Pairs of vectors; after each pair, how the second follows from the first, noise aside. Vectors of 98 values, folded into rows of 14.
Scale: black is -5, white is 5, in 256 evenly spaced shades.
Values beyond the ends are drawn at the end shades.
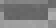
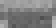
wrapped around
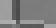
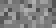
shuffled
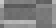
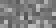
shuffled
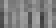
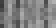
wrapped around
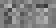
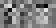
scaled up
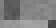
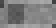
wrapped around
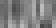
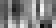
scaled up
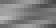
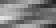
scaled up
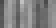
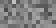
shuffled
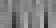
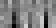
scaled up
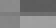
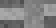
wrapped around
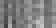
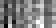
scaled up
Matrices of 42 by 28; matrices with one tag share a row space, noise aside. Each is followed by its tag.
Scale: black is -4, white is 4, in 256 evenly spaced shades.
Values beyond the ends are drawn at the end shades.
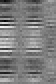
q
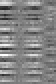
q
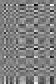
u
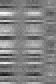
q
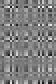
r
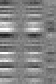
q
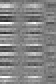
q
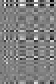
u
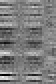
q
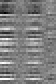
q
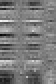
q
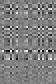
r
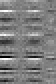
q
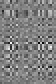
r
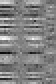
q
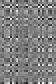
r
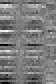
q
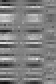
q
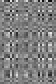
r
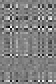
r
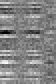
q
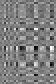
u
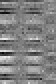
q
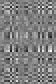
r
